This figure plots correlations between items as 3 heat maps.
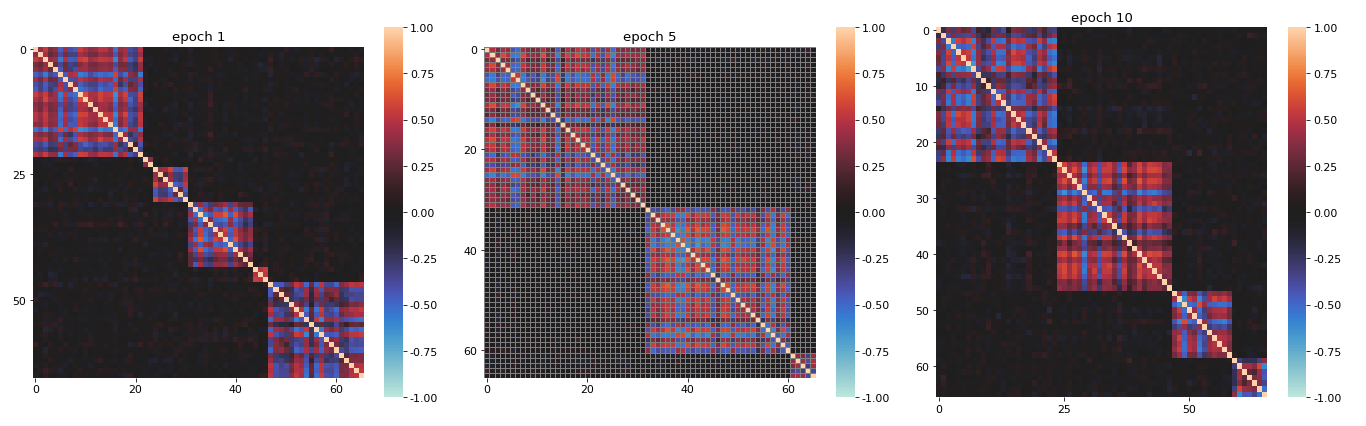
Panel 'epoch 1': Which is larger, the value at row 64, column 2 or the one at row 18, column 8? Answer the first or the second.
the first
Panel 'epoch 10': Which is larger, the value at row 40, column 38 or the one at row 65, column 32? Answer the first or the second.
the first
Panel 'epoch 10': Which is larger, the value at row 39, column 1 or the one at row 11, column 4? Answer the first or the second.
the second
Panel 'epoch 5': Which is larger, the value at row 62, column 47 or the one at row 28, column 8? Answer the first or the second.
the second
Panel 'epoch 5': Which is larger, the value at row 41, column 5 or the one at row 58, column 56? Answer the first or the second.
the second
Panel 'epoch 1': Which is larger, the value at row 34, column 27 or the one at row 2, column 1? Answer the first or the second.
the second
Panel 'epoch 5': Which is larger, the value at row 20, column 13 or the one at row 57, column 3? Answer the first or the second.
the first
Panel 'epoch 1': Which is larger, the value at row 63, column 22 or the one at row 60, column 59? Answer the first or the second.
the second
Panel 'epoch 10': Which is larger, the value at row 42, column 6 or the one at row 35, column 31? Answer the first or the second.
the second
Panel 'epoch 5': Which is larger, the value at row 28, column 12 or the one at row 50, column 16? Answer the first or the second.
the first
